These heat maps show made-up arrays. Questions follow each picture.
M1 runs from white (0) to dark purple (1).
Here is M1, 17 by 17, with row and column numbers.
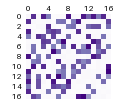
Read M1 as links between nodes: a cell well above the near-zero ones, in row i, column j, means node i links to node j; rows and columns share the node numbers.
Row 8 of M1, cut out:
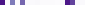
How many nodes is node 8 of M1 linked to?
5
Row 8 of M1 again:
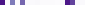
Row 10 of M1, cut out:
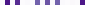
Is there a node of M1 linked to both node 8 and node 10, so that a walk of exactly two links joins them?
no
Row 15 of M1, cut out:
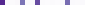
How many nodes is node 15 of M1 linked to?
4
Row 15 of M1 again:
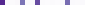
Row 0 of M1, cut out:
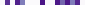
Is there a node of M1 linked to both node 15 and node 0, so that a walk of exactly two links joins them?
yes
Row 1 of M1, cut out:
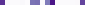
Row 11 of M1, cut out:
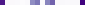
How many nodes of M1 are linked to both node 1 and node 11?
6
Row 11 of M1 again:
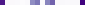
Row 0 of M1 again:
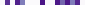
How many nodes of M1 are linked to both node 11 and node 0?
0
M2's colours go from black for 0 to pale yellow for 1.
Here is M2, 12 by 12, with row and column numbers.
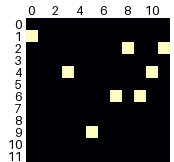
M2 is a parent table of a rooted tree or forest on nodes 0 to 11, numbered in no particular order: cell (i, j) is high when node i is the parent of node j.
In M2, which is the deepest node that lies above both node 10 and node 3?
4
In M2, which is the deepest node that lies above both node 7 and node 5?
6
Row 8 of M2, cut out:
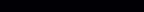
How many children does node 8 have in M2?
0
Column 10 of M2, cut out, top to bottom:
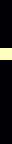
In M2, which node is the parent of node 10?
4
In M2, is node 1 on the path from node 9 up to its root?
no
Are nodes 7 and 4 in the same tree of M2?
no
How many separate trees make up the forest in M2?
4
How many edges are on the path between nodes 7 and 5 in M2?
3
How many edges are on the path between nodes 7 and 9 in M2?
2
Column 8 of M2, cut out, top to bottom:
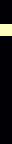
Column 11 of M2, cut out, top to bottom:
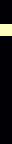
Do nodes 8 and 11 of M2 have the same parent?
yes
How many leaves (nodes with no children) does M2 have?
7
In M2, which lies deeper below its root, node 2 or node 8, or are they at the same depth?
node 8
